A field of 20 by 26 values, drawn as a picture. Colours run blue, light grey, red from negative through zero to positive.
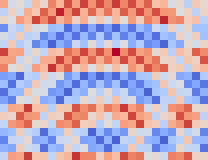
Rings spread out from the bottom middle. Stripes running across repeat 3 times from top to bottom. No overall slope runs across the table. Overall the values sit about 50% of the way up the scale.
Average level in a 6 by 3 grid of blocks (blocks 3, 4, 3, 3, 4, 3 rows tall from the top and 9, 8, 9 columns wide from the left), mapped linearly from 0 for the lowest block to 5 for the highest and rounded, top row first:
4 5 4
1 1 1
3 2 3
0 1 0
3 3 3
2 2 2
